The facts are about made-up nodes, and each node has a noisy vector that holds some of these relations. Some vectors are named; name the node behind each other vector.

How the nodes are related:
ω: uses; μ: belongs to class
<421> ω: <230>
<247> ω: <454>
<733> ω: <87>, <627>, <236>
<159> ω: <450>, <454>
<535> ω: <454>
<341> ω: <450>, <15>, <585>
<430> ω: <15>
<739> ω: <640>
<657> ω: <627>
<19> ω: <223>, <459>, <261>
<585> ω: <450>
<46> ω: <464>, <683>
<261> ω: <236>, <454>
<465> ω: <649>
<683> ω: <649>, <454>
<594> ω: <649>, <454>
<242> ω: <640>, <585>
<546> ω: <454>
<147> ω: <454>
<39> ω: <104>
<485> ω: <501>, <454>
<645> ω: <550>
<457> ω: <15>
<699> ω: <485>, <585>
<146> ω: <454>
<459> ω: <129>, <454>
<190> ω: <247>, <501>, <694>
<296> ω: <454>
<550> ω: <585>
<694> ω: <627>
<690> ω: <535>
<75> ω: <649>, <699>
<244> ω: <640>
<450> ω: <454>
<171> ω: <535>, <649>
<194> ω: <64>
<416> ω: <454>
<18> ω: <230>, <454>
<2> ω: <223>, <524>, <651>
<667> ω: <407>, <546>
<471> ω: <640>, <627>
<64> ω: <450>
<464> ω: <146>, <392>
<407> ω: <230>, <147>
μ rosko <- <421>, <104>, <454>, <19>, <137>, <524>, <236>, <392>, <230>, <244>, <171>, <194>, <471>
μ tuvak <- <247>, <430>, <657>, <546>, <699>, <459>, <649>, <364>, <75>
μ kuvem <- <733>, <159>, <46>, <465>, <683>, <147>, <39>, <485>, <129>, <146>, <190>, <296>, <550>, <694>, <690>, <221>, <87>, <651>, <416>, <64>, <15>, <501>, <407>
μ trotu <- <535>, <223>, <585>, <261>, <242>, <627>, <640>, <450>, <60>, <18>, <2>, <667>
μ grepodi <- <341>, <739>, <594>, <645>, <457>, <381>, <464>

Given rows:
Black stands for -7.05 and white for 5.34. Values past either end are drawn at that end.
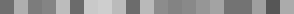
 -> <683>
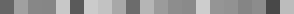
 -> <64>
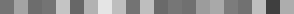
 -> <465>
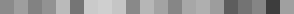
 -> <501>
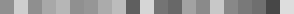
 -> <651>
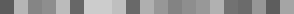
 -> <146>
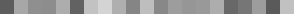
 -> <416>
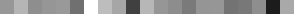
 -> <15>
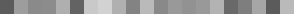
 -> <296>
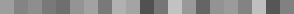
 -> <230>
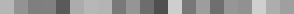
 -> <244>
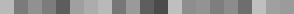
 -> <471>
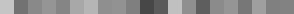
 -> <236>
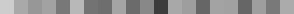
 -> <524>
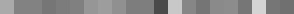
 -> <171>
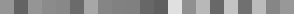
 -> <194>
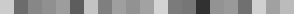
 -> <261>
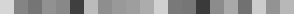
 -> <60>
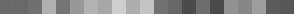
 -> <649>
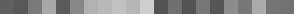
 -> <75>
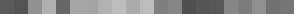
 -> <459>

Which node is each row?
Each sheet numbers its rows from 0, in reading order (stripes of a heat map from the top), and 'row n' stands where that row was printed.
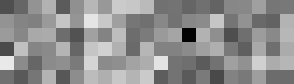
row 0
<546>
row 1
<87>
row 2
<341>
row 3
<46>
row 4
<640>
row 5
<699>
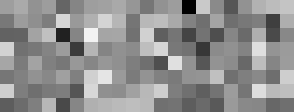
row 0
<739>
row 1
<129>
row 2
<430>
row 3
<535>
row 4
<19>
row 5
<733>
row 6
<242>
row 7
<364>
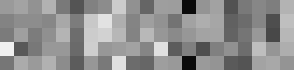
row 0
<381>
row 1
<694>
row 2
<485>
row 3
<627>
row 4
<464>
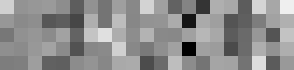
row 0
<2>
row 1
<645>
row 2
<190>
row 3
<594>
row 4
<421>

